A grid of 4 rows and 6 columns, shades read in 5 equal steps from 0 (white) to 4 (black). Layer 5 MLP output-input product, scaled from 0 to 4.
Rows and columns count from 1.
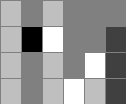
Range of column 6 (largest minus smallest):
1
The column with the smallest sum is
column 3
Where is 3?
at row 2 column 6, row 3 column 6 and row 4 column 6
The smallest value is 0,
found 3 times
